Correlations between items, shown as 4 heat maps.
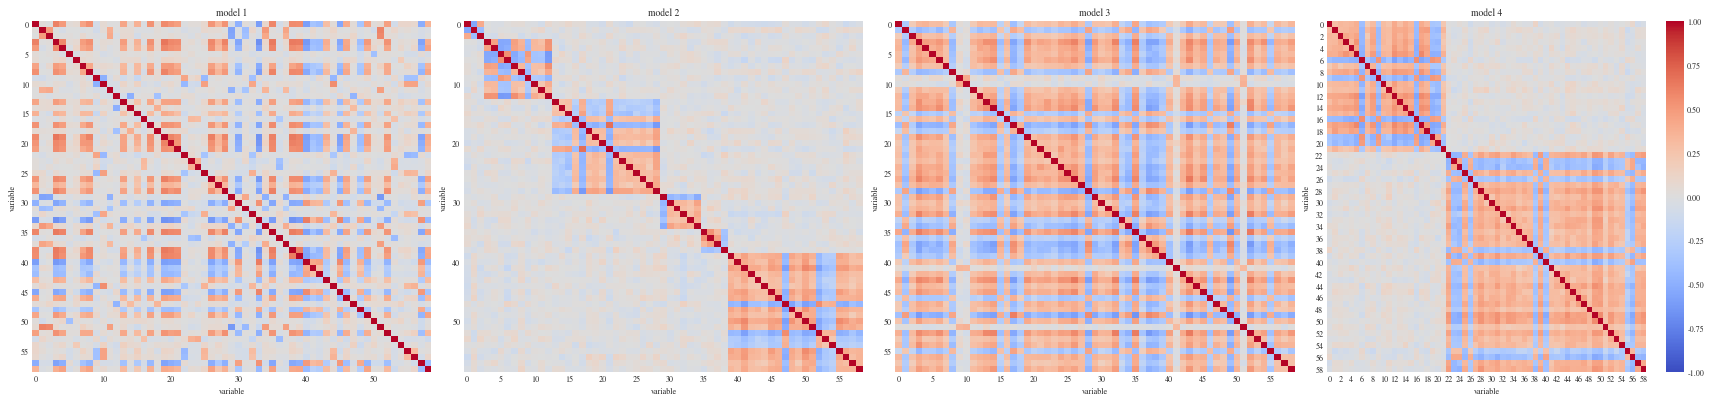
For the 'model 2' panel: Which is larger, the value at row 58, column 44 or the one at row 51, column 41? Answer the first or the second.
the second
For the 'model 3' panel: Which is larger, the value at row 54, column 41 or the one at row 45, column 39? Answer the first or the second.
the first
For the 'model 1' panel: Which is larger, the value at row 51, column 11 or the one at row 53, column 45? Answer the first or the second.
the first
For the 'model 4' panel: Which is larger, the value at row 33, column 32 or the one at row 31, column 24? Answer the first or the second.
the first
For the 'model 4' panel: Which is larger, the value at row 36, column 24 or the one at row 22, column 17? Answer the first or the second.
the second
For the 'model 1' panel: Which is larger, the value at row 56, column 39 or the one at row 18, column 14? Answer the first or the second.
the second
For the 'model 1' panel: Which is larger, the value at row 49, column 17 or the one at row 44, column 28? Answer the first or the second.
the first
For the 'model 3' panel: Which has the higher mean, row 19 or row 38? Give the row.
19
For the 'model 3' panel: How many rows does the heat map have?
59
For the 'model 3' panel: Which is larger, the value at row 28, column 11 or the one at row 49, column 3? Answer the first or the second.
the first
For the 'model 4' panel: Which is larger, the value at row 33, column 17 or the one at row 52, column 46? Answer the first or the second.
the second
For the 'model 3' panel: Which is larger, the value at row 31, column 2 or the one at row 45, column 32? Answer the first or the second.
the second
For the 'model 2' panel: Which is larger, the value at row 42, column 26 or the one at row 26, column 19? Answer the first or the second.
the second
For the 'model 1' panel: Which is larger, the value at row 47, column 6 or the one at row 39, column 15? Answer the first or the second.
the second
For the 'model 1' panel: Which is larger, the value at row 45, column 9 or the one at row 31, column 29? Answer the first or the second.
the second
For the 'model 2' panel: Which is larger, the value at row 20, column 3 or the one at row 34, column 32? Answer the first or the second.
the second
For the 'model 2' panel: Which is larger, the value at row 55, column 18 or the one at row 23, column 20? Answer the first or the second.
the second
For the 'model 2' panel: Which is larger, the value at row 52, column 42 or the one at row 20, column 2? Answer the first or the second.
the second
